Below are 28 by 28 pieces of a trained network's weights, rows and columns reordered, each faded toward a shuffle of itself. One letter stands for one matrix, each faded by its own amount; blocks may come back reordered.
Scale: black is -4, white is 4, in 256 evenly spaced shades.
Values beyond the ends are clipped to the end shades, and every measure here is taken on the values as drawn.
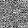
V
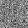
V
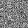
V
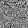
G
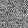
V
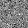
G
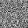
V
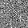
G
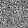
G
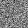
G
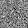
G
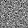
G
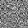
V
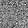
G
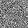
G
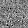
G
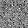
G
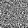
V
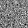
G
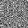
V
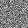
G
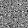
G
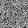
G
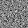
G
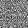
V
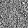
G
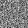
G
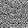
V
